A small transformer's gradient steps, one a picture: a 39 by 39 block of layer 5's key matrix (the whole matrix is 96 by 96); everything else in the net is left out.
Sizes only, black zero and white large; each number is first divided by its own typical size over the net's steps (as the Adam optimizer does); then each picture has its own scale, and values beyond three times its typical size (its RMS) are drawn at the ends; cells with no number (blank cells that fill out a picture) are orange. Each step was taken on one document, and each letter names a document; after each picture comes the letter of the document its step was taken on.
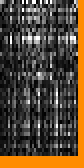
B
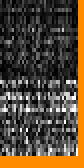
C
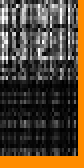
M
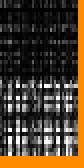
C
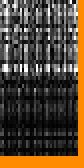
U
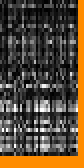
C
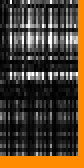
B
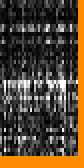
C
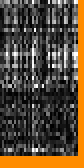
U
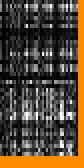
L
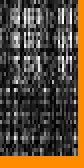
L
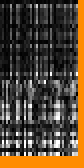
U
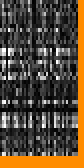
M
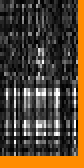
B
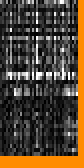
B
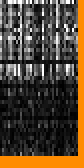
M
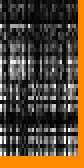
C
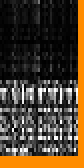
L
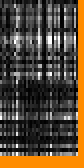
B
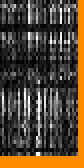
B
